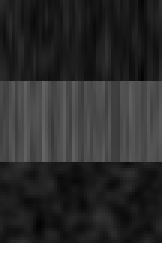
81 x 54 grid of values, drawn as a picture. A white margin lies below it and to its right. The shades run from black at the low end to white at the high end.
It is made of 3 by 1 panels. Panel 1,1: very low, streaked downward, faint in contrast. Panel 2,1: low, streaked downward, faint in contrast. Panel 3,1: very low, blotchy, faint in contrast.
